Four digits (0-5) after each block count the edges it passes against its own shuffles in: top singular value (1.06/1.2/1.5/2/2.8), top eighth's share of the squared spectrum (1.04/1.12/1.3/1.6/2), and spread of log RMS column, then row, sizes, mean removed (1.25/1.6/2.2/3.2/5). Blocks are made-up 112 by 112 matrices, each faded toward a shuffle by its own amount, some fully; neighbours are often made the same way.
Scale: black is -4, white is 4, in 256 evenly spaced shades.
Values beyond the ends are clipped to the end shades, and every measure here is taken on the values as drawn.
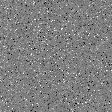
0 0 0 0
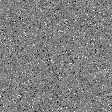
1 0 0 0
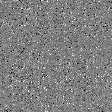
3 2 1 1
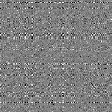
5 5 3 4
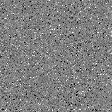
3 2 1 1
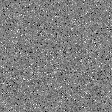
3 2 0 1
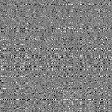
5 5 2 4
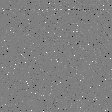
3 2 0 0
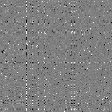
5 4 2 2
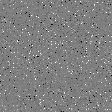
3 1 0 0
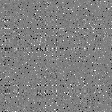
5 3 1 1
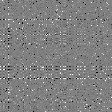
5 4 2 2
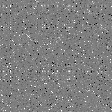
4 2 1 0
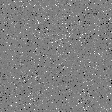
3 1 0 0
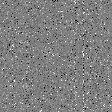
3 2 2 0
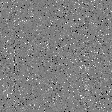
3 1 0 0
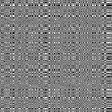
5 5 4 4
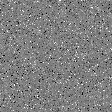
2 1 0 0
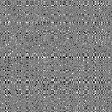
5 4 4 3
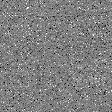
3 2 0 0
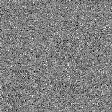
3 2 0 1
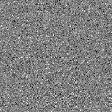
4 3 2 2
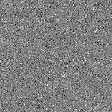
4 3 2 1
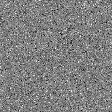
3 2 0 0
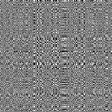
5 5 4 4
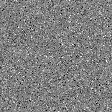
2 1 0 0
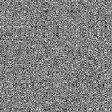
4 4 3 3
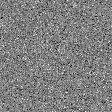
2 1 0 0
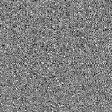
4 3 2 2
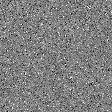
0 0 0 0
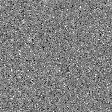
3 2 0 0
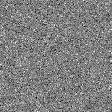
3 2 0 0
